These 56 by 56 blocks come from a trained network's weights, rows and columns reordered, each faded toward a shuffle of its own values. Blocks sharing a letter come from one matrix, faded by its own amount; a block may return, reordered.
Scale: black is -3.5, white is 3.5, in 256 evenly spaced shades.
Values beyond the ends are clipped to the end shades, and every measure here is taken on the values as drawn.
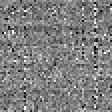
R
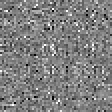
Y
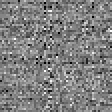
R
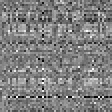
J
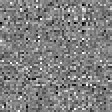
Y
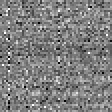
R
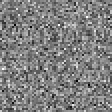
Y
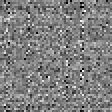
R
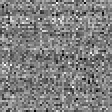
R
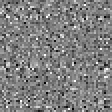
Y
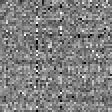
R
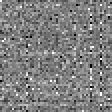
R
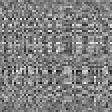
J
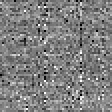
R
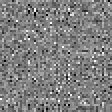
Y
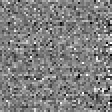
R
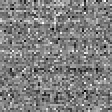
R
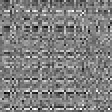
J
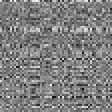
J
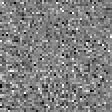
Y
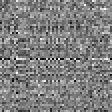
J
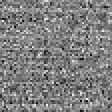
R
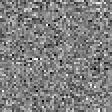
Y
